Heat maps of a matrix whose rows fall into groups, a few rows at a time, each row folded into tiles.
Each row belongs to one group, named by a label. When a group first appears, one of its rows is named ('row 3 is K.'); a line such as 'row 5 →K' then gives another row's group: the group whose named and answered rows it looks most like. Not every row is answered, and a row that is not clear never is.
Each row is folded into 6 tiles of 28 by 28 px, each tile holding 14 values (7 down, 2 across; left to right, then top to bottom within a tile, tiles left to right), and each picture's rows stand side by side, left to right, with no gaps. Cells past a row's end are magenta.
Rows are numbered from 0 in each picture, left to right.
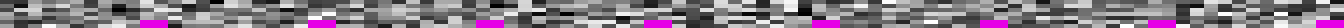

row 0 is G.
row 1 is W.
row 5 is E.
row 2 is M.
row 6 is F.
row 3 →F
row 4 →M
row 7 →G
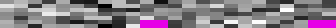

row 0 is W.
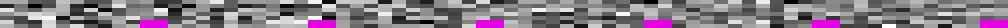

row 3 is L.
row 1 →G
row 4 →L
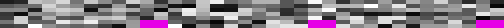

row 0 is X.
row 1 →G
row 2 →M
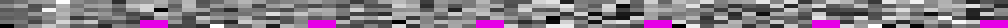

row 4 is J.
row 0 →E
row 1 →F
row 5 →M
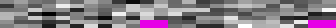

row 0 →L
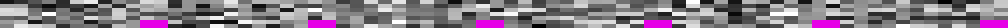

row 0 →J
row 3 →F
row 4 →J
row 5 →L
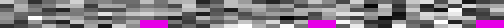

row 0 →F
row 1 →F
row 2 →J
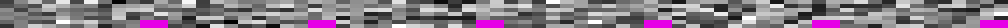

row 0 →L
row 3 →E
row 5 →W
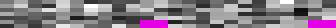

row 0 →E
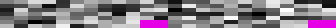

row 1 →M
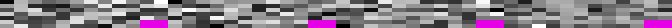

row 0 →J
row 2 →E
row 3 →X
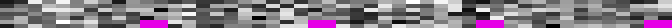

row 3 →L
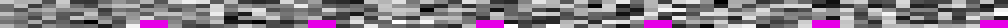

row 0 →W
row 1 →W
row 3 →G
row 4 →W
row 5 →W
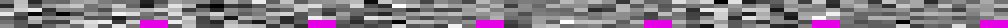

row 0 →F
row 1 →J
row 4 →W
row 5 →E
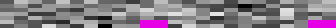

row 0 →L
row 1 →J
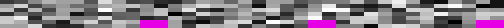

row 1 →G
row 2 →W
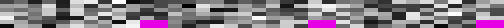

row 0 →J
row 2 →J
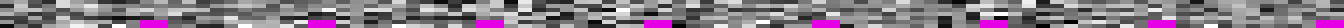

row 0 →F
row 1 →F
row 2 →L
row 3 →J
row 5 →L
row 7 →X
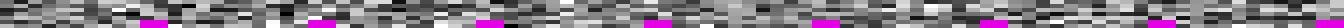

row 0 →M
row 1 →G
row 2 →G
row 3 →X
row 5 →E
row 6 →M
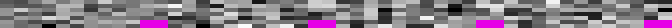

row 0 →X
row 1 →E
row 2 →G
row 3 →M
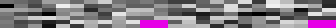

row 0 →X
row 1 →M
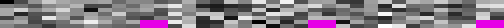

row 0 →X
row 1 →J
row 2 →G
